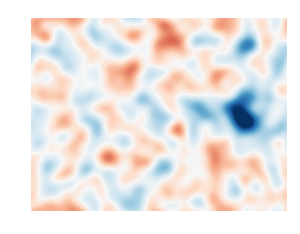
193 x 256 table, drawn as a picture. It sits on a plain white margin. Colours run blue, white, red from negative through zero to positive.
One dip sinks in the middle right. No row or column stands out. The ninth with the lowest average is the middle right. The field is smooth, with broad soft blobs.
